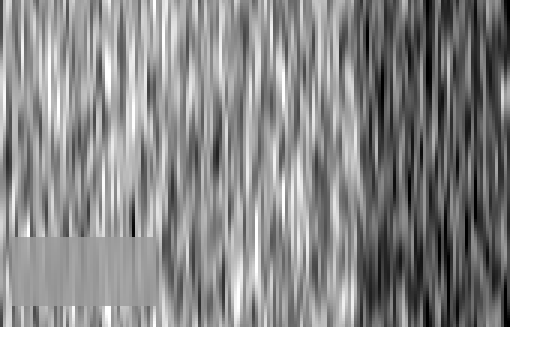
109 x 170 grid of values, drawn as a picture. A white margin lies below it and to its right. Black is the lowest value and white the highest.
Seam: vertical, 70% of the way across, the left part higher. Ninth with the highest average: top left. Average level on the scale: 50%. Odd patch: calmer, in the bottom left.
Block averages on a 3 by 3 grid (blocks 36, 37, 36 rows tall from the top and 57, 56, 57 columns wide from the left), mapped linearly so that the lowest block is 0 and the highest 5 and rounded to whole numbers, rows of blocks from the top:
5 4 0
4 4 1
4 4 0
